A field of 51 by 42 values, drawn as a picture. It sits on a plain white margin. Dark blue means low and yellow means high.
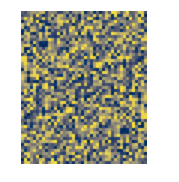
Slope: none. Symmetry: a half turn. Grain: fine. Odd rows or columns: none. Histogram: flat.
